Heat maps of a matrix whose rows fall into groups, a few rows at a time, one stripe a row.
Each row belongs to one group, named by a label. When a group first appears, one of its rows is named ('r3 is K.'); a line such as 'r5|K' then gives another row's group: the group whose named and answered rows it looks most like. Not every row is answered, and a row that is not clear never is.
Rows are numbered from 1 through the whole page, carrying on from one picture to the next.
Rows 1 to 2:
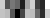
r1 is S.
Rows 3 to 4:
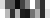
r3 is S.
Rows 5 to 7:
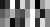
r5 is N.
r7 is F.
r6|S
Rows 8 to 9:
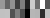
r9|S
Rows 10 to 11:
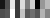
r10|N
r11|N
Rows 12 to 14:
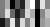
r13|F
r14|N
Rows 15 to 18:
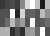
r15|S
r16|N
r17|N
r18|F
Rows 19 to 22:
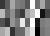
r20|S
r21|N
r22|F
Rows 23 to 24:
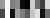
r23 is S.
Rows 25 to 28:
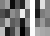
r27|F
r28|S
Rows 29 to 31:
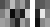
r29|N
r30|F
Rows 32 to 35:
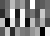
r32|N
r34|N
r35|S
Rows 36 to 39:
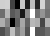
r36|F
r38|S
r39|N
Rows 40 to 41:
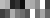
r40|F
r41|N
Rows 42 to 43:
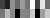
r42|N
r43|F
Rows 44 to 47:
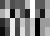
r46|N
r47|N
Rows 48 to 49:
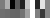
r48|F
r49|S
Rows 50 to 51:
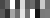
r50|N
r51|N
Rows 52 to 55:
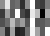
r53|S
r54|N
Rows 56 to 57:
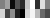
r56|F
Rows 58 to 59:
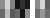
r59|F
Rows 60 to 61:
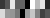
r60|N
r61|S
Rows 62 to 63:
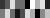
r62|N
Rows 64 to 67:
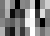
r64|F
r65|F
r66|S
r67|S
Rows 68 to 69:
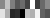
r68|F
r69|S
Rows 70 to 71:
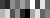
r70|N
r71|S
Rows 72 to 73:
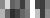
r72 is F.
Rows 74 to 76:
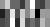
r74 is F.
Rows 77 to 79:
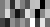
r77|S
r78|F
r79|N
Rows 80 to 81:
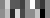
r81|S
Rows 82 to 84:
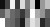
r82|N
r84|S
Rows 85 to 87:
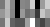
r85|F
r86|F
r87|F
